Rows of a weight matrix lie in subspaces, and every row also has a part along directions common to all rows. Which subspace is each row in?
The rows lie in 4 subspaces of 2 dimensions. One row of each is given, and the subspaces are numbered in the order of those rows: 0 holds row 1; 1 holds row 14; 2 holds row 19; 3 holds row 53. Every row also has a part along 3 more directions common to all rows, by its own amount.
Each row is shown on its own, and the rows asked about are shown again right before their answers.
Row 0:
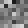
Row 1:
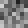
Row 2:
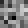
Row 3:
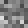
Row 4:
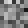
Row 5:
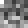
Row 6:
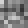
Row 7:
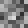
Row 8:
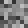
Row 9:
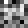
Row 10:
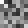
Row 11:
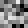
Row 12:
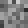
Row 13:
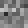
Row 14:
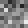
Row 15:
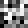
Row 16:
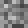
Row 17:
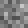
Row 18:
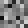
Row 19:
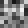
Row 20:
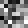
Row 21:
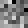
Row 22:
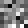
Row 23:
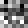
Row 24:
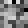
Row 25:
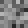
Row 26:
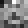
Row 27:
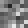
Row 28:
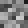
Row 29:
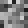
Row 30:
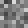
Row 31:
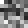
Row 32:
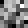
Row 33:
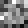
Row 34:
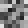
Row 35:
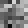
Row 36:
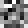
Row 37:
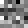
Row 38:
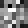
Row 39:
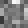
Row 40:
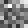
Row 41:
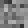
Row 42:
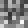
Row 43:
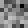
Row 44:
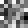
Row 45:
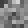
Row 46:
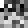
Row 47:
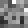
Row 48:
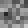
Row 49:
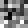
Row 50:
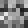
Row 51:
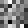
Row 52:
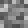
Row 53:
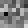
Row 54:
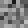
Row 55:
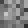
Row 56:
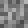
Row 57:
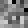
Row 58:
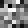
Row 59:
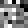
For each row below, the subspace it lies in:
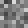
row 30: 1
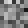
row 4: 1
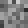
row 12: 0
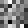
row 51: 1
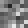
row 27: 1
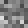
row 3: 2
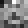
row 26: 3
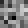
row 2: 0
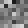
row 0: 3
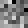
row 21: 2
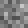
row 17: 3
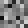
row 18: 3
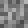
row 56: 2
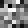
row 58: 0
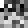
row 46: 1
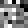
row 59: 3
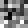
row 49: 2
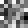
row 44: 1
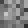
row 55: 3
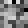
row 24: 1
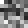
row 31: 3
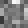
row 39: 2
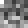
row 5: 3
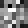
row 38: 0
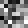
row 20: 1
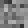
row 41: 1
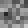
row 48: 3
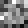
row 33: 3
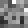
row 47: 2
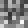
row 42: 2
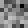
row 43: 1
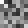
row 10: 3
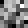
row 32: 1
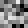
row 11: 1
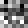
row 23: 2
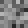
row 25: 1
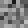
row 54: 3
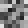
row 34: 0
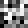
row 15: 2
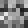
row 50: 3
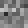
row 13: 3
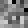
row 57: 2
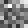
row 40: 0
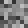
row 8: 0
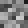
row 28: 0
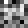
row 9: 2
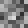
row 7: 0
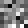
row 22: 1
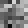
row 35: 0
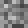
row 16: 0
